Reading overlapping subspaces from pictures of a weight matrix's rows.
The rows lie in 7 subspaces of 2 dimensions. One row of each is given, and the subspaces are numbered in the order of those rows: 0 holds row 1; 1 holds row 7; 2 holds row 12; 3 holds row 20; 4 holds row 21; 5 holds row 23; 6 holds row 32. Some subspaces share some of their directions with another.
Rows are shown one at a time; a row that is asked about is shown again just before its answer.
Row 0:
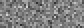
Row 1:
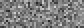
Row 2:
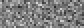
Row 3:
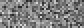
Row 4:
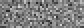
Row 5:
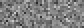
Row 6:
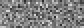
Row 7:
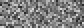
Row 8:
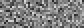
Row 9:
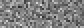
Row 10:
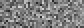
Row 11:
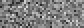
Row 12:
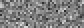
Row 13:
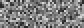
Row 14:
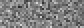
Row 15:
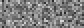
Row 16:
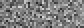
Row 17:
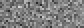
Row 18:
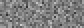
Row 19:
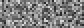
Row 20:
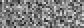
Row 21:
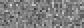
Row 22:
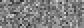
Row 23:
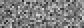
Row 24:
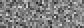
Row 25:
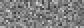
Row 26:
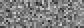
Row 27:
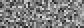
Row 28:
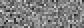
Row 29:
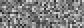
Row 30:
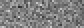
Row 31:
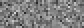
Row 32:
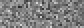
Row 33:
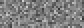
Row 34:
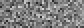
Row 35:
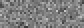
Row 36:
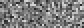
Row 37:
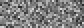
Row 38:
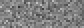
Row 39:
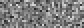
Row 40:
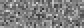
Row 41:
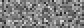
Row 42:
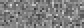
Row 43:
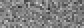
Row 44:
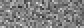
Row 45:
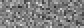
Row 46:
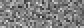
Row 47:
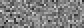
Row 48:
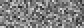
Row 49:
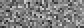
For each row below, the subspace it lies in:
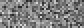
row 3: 6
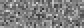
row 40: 4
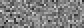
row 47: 6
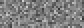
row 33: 5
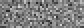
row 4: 2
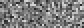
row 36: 4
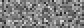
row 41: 3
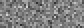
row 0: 5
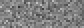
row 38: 5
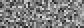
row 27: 2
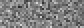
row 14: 6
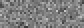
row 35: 2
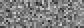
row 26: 0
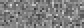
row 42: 4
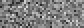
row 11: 0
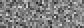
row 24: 5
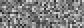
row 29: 6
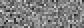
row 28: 6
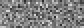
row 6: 2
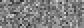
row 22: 0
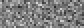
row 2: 3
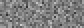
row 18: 5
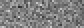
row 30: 1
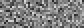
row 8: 6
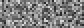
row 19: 3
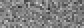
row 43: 4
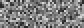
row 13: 2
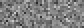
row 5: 1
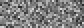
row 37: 1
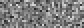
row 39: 4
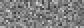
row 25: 0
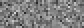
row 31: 1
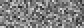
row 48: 1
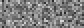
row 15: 3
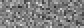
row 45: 3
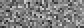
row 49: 2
